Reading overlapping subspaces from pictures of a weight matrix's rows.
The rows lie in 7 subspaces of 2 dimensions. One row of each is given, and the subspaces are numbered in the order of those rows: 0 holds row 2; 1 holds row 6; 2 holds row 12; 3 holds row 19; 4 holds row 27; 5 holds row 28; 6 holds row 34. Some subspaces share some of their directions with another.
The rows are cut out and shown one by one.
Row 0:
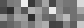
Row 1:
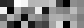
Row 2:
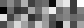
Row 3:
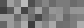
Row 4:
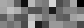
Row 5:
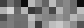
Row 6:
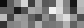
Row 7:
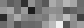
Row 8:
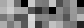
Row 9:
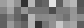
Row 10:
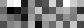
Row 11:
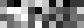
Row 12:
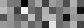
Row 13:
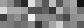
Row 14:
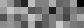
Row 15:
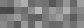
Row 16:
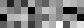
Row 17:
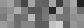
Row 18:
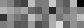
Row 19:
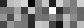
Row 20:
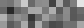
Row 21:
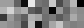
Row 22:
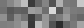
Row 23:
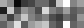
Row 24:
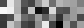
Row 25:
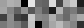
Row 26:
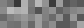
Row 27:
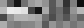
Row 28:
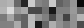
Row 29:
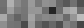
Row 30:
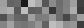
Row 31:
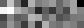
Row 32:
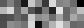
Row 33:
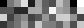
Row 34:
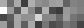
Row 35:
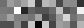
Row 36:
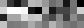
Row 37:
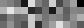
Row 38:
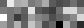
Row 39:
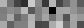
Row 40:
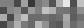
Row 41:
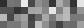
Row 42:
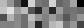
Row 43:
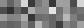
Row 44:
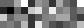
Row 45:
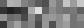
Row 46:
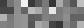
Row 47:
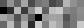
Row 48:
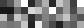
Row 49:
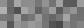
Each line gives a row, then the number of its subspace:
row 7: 5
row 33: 1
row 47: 6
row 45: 4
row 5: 1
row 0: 2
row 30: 2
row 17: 6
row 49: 6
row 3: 6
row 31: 3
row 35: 2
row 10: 4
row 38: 5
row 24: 3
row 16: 5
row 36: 4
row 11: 4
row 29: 5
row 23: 0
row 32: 1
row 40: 0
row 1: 0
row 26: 4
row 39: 3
